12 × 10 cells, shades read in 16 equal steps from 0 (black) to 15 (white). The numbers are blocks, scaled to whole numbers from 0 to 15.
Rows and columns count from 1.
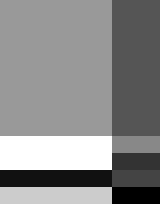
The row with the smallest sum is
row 11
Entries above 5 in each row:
7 7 7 7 7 7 7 7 10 7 0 7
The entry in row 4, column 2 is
9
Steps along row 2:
same same same same same same down same same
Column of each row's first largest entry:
1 1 1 1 1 1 1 1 1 1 8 1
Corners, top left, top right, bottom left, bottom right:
9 5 12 0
